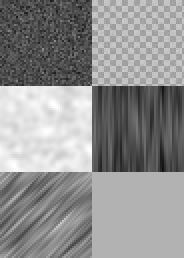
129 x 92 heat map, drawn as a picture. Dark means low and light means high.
The table splits into 3 rows of 2 panels. Panel 1,1: low, fine-grained. Panel 1,2: high, checkered. Panel 2,1: very high, blotchy, faint in contrast. Panel 2,2: low, streaked downward. Panel 3,1: middling, slanting up to the right. Panel 3,2: high, flat.
